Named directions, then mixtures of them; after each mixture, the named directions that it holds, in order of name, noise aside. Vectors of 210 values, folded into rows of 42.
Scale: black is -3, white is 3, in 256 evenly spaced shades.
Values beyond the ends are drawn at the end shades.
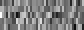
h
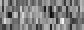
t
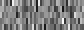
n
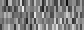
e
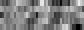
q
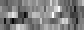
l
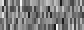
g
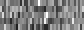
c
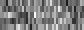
e, l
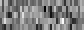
t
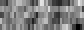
q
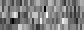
c, l, t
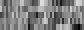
g, q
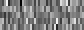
e, g, n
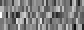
h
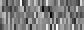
e, g, t
